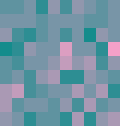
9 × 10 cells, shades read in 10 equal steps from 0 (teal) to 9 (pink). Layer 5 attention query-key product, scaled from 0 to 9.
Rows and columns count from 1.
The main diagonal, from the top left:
3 4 1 4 5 1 6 6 5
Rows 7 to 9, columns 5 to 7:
4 4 6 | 3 5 2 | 3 1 6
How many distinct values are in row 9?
5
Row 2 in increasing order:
3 3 3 4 4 4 4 4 4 4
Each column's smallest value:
0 1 1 1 3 1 1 0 1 1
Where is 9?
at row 4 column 10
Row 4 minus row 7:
-6 -6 3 1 0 4 -2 0 -5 8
